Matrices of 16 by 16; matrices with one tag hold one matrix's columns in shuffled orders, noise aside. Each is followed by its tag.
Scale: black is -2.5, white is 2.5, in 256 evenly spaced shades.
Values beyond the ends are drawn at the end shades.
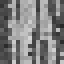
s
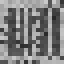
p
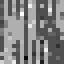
s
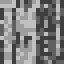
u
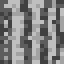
u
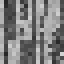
s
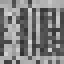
p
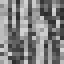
s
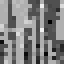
s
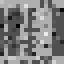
p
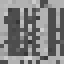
p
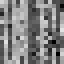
u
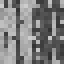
u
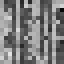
u
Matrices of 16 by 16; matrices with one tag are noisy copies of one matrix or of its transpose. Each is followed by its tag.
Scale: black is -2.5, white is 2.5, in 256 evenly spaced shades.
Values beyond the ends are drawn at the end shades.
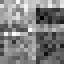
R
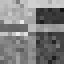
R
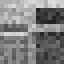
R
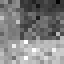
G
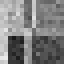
R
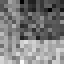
G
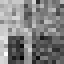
R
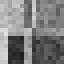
R
